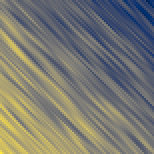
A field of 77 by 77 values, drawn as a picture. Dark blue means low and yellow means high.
Neither half mirrors the other. The top right is the ninth with the lowest average. The bottom left is the ninth with the highest average. No lone cell stands out from its neighbours. There is an overall slope up to the bottom left. Streaks slant down to the right. No row or column stands out.
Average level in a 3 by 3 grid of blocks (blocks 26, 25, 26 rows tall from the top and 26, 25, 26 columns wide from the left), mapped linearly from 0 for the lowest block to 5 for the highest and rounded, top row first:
3 1 0 | 4 3 1 | 5 4 3
